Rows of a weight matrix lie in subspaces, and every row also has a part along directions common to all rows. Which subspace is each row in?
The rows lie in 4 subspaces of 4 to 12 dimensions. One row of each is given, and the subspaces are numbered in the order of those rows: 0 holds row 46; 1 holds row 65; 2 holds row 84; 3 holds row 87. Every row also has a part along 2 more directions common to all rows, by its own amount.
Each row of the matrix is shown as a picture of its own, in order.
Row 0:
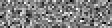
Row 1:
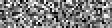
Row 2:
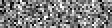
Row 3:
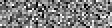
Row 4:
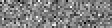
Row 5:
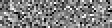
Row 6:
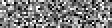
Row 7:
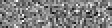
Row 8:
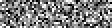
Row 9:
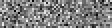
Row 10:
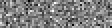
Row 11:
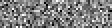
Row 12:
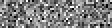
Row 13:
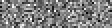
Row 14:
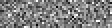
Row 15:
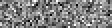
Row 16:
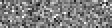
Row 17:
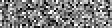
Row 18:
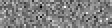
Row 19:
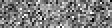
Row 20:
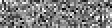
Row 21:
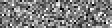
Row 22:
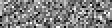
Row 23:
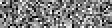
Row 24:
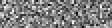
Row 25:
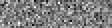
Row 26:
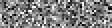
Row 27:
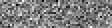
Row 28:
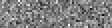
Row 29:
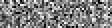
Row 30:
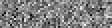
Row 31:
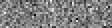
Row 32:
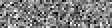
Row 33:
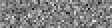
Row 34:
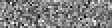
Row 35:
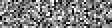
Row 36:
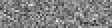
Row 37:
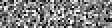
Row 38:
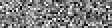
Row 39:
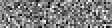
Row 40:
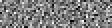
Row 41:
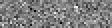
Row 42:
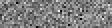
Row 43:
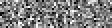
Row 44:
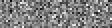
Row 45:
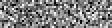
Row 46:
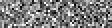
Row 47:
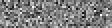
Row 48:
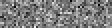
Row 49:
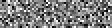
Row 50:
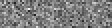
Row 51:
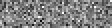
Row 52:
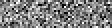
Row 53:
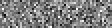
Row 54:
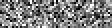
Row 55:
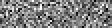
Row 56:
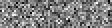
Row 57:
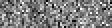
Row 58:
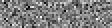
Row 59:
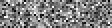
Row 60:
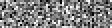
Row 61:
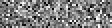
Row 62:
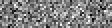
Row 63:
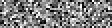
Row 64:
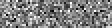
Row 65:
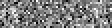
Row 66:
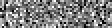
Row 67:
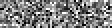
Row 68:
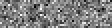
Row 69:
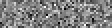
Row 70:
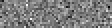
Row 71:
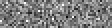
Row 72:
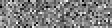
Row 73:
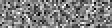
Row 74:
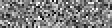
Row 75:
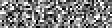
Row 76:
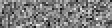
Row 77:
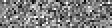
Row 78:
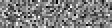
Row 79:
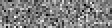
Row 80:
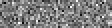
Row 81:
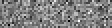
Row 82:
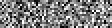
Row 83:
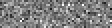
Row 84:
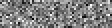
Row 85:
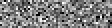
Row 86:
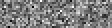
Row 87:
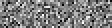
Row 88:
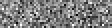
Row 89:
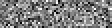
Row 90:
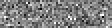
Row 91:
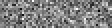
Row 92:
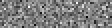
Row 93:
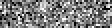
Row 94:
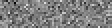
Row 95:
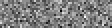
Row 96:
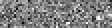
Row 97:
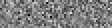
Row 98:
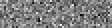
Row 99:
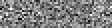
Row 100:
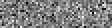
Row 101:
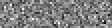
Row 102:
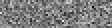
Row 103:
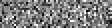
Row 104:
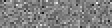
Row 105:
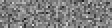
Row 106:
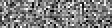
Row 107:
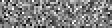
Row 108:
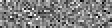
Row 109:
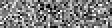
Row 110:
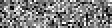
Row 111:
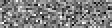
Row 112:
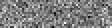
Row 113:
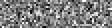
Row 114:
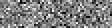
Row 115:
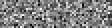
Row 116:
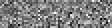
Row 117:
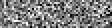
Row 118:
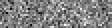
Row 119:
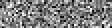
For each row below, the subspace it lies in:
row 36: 0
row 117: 3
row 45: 0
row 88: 0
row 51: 2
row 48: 1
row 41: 1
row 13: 3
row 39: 3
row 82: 3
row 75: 2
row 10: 3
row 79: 2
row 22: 2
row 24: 0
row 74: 1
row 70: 3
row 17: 3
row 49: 3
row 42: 3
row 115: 3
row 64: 3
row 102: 1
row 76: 2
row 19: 3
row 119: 3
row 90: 0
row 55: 0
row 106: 3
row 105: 2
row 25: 2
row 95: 0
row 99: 2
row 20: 2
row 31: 3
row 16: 3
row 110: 2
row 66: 1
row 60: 2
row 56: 3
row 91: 0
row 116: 1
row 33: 1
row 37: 2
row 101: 0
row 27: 2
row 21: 2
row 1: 1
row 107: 0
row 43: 2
